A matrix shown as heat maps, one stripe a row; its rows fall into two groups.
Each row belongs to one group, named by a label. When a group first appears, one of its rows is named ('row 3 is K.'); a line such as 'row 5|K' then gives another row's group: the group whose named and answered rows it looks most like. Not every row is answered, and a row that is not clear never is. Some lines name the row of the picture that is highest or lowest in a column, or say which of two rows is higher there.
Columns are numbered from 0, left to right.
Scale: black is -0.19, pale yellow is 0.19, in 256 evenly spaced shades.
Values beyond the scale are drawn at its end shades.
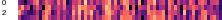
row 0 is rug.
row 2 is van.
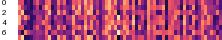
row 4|van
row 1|van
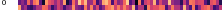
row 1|van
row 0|rug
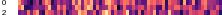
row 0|van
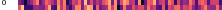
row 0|rug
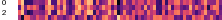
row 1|rug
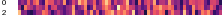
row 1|van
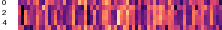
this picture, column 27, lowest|5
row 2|van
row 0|rug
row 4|van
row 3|van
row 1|van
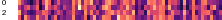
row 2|van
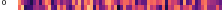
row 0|van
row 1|rug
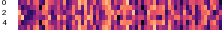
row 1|van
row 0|rug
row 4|van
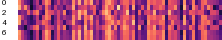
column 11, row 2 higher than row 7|Yes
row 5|rug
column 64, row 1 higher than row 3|Yes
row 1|van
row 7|van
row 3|van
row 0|van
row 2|rug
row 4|van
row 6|van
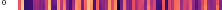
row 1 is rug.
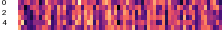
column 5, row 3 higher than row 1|No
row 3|van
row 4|rug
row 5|van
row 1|rug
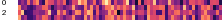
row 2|rug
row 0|rug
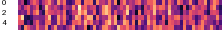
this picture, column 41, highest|3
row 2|rug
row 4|rug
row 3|rug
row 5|van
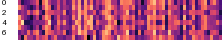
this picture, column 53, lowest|7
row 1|van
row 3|van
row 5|van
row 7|van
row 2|rug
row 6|rug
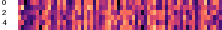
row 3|van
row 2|van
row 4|rug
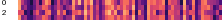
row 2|rug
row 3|van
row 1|van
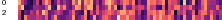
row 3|van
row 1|rug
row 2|van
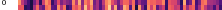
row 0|van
